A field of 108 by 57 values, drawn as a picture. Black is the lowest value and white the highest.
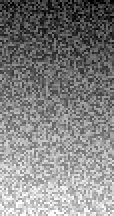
Slope: up to the bottom. Grain: fine. Odd rows or columns: none. Average level on the scale: 50%.
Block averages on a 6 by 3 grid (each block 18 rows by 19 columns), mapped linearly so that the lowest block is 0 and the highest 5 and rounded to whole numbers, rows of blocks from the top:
0 0 0 | 1 1 1 | 2 2 2 | 3 3 3 | 4 4 4 | 5 5 5
